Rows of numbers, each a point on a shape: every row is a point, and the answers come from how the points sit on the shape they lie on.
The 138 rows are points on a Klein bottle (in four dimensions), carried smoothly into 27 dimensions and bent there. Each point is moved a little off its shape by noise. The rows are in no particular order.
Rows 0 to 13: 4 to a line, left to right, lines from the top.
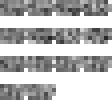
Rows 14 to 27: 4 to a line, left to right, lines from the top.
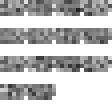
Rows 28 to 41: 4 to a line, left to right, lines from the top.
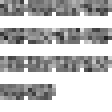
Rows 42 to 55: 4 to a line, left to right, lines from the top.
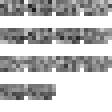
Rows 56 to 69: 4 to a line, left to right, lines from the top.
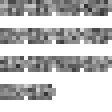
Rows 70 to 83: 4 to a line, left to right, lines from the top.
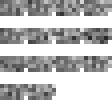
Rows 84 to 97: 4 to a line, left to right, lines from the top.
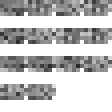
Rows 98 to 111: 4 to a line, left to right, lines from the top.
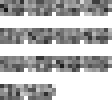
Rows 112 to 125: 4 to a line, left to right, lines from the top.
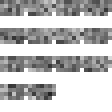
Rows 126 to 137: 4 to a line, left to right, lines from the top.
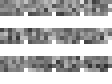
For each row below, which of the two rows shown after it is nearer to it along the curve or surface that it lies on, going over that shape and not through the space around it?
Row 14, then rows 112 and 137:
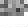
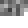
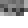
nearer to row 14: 137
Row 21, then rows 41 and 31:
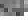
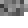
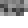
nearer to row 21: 41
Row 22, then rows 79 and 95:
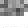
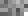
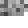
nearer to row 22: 95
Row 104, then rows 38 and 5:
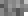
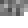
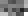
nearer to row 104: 5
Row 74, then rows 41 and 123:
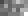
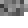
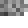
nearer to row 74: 123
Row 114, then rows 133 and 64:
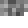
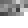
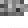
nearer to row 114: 133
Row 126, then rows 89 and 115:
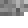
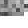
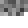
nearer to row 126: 89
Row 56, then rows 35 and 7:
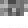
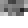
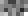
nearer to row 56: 7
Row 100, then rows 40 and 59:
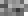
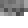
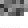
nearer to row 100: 40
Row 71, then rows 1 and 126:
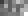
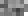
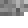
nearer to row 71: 126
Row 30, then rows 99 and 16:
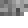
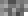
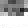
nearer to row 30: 99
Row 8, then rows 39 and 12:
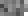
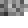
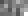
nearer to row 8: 39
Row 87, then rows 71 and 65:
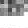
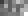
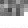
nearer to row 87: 71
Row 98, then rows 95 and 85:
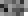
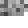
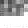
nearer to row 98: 95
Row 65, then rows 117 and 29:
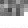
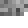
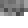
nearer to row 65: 117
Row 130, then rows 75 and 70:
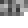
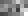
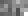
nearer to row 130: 75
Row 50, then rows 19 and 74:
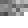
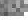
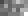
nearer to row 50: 74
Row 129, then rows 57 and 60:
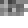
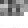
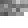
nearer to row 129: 57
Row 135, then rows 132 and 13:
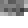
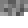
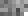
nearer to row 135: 132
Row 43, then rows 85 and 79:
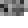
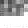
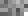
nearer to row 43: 79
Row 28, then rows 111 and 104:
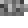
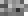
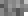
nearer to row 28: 111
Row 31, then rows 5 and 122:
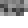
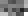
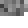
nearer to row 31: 5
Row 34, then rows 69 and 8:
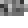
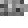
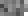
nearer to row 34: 69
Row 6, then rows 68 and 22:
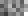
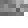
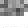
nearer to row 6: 68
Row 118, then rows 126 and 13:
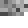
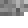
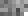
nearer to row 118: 13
